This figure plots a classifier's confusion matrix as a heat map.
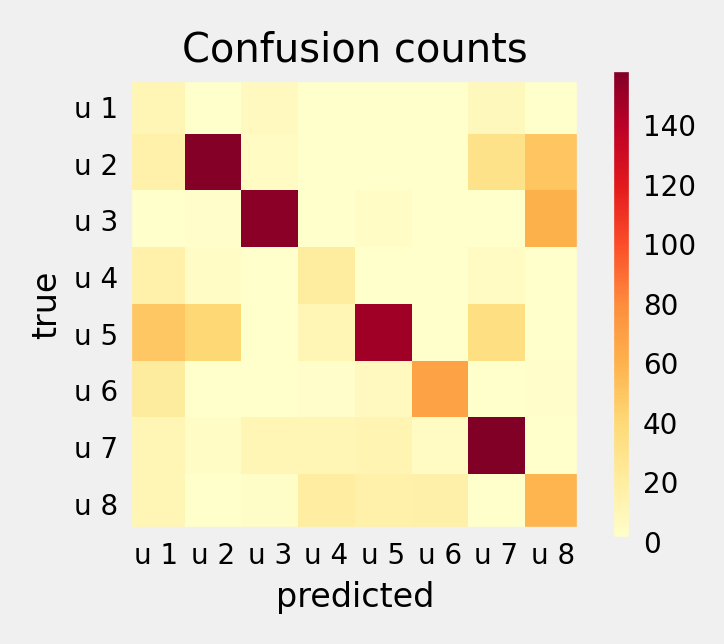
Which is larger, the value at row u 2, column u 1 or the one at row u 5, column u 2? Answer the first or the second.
the second
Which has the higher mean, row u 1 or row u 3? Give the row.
u 3
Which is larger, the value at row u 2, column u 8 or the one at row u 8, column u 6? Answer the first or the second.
the first
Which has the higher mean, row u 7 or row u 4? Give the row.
u 7
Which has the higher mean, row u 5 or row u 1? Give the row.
u 5
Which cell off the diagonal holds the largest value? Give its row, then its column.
u 3, u 8
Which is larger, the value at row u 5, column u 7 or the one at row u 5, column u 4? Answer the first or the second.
the first
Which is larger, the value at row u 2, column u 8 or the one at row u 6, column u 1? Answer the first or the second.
the first
